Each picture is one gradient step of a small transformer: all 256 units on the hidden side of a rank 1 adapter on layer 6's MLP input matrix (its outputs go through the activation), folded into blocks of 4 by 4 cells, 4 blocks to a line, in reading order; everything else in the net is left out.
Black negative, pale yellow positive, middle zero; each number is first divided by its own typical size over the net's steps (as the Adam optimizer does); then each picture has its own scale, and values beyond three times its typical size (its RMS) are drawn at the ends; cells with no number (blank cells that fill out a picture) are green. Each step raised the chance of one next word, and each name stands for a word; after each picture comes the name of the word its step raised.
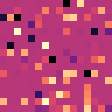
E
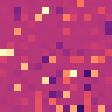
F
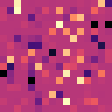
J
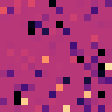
J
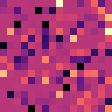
E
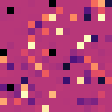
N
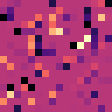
N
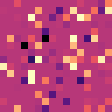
N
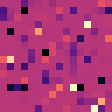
F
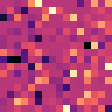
E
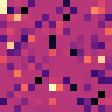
E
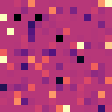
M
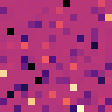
F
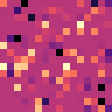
F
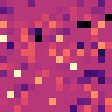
M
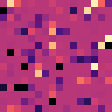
F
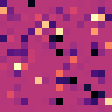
E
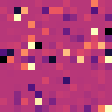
M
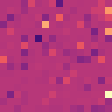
M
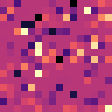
N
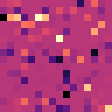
M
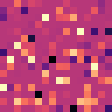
E
